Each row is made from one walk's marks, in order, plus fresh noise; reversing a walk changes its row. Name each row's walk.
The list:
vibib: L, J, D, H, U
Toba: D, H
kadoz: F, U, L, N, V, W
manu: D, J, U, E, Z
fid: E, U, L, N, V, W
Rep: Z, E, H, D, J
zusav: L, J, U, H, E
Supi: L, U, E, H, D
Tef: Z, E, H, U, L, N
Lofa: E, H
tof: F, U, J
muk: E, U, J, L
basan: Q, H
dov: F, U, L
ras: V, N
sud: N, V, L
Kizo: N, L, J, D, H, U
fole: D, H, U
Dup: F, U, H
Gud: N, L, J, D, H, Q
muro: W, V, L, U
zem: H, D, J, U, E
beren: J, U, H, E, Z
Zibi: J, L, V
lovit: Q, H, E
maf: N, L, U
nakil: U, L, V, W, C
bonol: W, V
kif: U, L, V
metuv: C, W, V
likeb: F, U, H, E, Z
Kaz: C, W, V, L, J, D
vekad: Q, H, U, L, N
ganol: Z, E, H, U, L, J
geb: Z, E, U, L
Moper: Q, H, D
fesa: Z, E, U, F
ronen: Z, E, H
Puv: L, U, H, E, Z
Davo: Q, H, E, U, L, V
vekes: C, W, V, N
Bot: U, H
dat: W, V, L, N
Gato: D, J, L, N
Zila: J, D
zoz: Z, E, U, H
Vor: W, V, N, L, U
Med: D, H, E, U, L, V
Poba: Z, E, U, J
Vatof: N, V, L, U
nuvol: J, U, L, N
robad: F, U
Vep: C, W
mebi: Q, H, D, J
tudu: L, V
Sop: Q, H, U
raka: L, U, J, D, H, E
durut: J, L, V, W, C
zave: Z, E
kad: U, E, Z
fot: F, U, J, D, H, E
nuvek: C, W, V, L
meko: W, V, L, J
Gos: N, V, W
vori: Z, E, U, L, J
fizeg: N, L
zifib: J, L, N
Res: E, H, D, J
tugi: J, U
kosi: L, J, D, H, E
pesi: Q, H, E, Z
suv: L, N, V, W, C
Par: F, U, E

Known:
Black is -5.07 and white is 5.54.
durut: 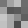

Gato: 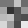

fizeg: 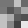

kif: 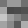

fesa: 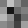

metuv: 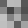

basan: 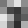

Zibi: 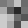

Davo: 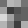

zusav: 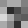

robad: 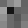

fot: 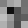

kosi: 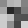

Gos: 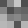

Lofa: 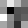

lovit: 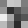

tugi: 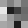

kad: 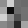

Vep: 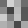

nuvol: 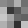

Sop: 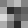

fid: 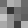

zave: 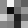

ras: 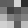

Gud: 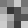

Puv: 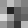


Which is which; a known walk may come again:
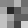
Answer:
Kizo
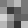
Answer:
vekad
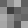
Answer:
kadoz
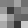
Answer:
maf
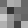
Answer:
fid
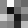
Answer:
zave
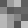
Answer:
dat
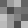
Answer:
suv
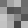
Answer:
durut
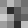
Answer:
vori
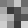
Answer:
Gud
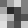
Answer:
Moper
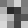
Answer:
mebi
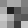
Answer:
raka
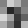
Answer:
pesi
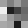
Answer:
tugi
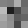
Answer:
tof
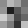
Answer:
Tef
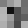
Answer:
fot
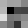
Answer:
Bot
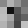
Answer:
manu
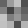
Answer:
vekes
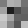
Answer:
Med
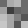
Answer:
Kaz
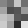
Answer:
zifib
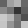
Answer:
tudu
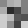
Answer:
kosi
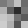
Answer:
Zibi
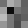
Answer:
Par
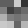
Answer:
ras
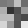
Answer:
Gato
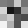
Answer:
Zila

